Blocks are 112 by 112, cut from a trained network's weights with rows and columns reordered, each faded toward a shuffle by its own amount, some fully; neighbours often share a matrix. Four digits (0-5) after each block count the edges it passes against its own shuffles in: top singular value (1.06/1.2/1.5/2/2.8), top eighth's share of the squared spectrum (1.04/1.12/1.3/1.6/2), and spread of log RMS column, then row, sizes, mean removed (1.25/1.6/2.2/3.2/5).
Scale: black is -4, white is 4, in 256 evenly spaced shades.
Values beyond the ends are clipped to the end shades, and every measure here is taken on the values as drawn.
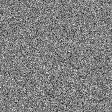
0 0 0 0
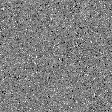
1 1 1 0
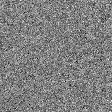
2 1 0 0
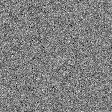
1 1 0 0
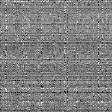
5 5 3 2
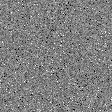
0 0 0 0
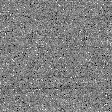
2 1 1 0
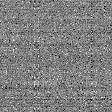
3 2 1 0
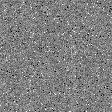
0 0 0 0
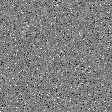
0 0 0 0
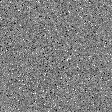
0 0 0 0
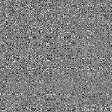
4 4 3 3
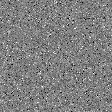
2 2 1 0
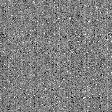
3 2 1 2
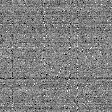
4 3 2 1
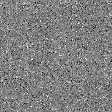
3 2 1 1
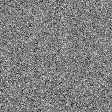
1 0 0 0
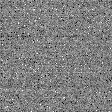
2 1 0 0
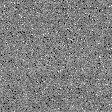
1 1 0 0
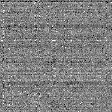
4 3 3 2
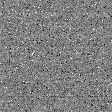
1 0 0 0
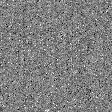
1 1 0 0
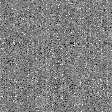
2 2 0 2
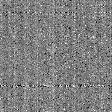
3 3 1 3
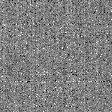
2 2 0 2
